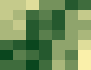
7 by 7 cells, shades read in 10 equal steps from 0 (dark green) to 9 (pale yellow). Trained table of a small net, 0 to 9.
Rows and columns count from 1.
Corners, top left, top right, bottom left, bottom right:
7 2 2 9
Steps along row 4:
same down up down up up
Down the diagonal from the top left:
7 6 1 3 5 3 9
